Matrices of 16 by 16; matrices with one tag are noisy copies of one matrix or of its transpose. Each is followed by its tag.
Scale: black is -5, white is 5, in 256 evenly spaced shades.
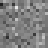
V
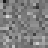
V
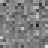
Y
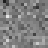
V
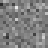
V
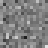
Y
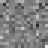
Y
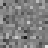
Y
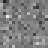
V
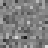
Y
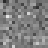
V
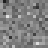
V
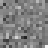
Y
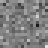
Y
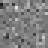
V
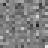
Y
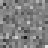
Y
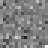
Y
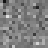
V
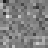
V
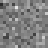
V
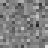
Y
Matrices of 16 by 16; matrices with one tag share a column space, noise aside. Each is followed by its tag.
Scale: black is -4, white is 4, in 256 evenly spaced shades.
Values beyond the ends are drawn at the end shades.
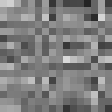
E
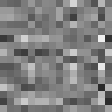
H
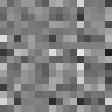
H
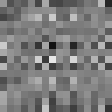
E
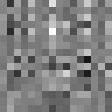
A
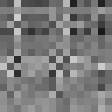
A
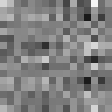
E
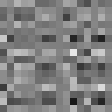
H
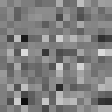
H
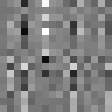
A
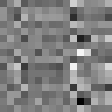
H
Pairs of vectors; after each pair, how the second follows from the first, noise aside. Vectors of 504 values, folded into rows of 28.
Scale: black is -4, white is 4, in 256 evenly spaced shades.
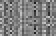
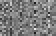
sign-scrambled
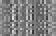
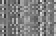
wrapped around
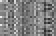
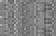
shrunk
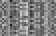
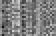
wrapped around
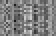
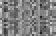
wrapped around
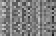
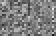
sign-scrambled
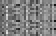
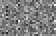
sign-scrambled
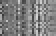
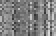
wrapped around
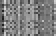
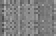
shrunk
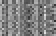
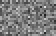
sign-scrambled
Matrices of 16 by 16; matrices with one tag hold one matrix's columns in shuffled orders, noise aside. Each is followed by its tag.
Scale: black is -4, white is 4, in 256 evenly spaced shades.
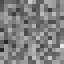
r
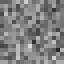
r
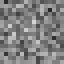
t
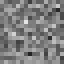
t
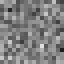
r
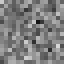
r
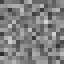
t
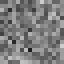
r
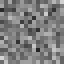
r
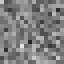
r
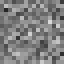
t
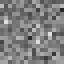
t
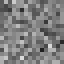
r
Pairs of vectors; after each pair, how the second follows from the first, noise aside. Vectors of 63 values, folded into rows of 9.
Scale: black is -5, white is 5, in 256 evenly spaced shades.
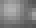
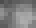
reversed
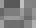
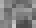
reversed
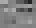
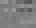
shrunk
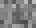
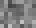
reversed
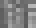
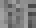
negated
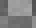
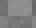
shrunk
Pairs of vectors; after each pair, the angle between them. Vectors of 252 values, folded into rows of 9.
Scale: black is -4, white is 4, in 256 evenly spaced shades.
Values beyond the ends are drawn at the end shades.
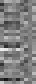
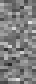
partly opposed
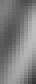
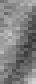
nearly opposite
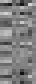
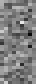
partly aligned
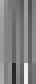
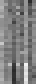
nearly parallel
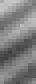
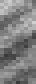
nearly parallel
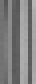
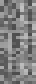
partly aligned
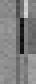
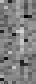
partly opposed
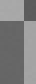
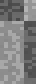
nearly opposite
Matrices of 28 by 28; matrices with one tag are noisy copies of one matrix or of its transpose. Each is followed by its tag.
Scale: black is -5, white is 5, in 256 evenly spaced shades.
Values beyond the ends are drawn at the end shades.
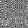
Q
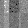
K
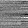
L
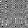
Q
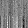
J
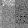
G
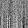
J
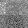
G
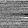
L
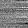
J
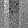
K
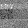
K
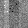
K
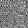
Q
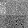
G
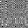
Q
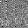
Q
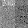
G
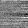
L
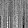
J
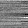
L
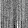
L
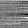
L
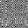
Q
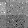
G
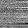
J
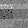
K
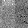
G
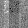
K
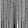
L
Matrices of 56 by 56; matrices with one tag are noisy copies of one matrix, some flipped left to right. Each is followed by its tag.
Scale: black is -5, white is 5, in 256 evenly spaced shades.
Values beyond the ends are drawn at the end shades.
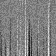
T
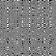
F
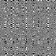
F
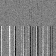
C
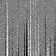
T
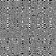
F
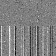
C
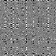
F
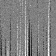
T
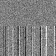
C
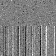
C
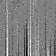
T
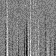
T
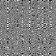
F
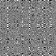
F
